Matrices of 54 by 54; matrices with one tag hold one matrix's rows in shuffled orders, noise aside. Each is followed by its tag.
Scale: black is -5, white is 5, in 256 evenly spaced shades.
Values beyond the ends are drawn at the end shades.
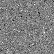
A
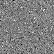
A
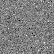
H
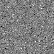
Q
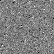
A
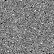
Q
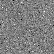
A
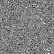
H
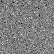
A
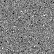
A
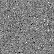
H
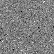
A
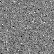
A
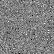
H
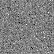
H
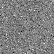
A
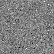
H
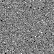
Q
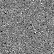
Q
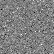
Q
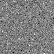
A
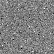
A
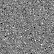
Q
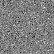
H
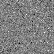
H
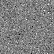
H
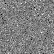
Q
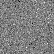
H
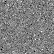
Q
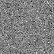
H
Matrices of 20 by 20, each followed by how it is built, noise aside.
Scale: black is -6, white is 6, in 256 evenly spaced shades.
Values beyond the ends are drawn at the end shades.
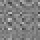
low rank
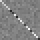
diagonal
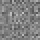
low rank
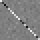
diagonal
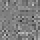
low rank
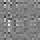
low rank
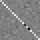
diagonal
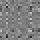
low rank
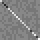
diagonal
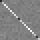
diagonal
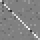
diagonal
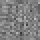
low rank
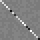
diagonal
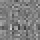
low rank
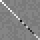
diagonal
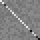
diagonal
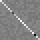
diagonal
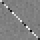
diagonal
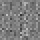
low rank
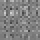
low rank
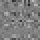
low rank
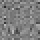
low rank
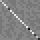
diagonal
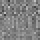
low rank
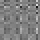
low rank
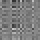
low rank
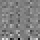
low rank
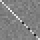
diagonal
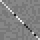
diagonal
